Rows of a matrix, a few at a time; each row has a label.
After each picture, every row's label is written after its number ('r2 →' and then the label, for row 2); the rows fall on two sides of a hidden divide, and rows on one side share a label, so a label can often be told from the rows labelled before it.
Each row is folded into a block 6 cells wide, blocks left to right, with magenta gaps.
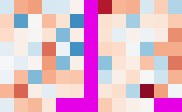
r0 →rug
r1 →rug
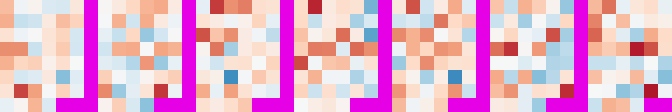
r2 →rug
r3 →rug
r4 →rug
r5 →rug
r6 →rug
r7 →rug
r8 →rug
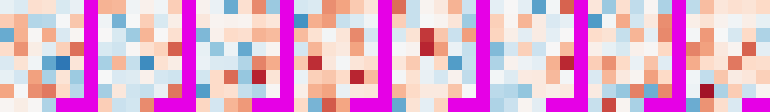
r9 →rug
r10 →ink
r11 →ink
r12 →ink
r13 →rug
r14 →ink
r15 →ink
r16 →rug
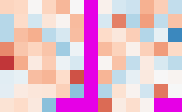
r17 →rug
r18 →rug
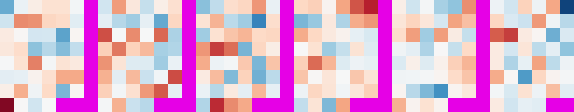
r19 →ink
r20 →rug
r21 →rug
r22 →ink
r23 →ink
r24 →rug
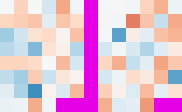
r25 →ink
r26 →ink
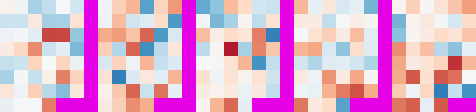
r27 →ink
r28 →rug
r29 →rug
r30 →rug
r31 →ink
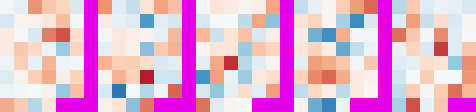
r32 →ink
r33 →ink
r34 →ink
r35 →ink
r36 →rug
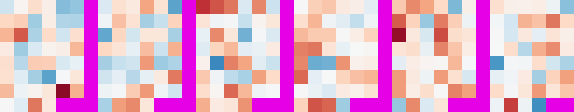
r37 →rug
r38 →rug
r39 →rug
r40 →rug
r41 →rug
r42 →rug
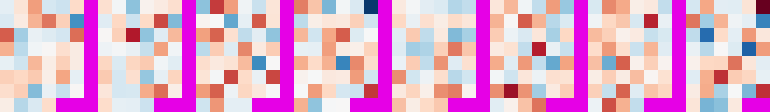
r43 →ink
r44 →rug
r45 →rug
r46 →ink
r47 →rug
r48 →rug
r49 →rug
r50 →ink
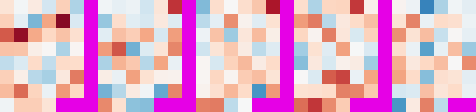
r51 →rug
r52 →ink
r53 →ink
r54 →rug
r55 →rug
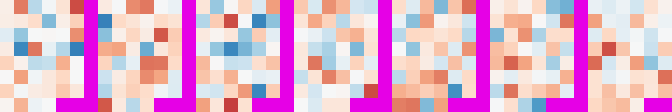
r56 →ink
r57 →ink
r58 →ink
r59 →ink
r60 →ink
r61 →rug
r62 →rug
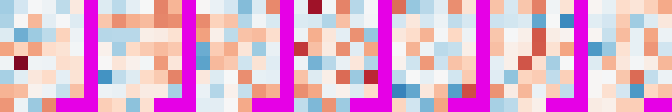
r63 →ink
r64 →ink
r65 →ink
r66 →rug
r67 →ink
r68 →rug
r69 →ink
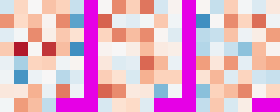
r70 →rug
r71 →rug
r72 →ink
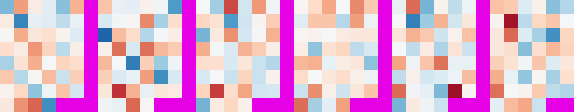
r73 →rug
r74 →rug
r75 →rug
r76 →ink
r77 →rug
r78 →rug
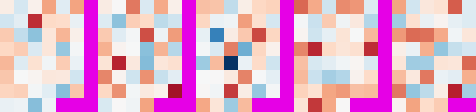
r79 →ink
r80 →ink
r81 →ink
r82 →rug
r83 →rug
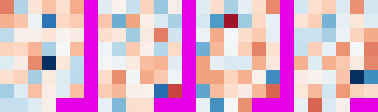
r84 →ink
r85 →ink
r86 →ink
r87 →rug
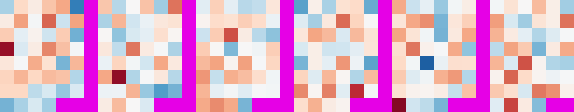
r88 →rug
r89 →ink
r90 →rug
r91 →rug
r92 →ink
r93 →rug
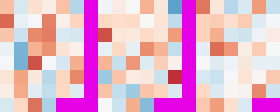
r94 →rug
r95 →rug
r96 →rug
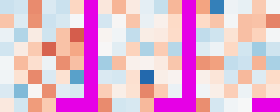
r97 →ink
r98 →ink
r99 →ink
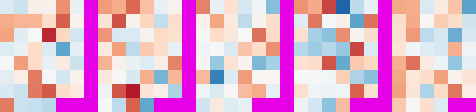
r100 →ink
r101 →rug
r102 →rug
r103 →ink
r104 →rug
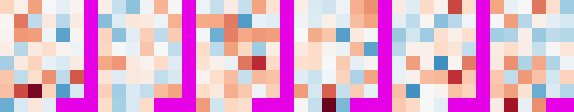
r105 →rug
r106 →ink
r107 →ink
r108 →rug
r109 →ink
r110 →rug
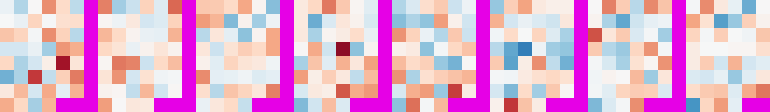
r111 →ink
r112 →ink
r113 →rug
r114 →rug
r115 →rug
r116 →rug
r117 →rug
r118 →rug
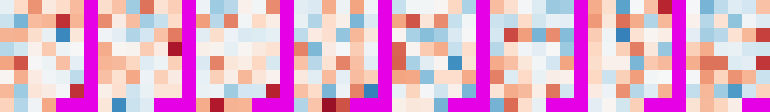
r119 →ink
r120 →ink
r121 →ink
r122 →rug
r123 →rug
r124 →rug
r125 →ink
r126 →ink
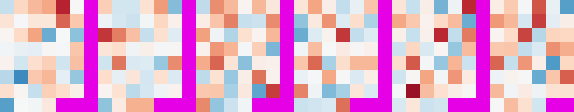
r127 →rug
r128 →rug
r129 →ink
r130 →ink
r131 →ink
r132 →rug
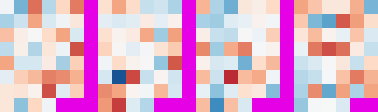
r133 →ink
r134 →rug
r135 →ink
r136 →rug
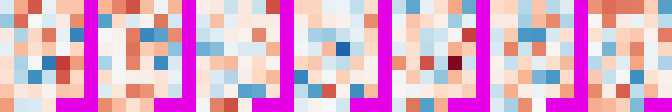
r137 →ink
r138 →rug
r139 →ink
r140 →ink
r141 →ink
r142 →rug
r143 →rug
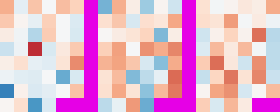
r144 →ink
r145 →rug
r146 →ink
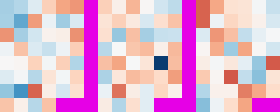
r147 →ink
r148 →rug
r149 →rug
